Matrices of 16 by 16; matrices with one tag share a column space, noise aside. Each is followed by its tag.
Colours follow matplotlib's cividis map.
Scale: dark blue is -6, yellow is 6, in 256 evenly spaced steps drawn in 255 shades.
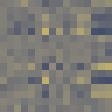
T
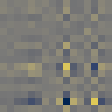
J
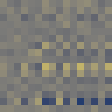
J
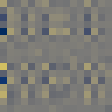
T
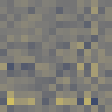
J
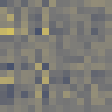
T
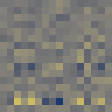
J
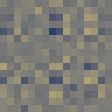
T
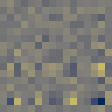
J
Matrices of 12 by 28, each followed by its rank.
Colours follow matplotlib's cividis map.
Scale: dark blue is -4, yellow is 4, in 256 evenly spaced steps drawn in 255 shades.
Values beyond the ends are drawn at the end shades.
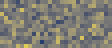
full rank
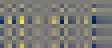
one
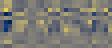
two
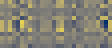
two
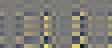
one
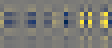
one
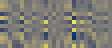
two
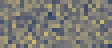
full rank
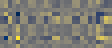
two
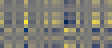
one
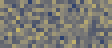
full rank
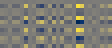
one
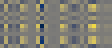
one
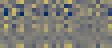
two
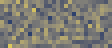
full rank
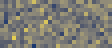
full rank
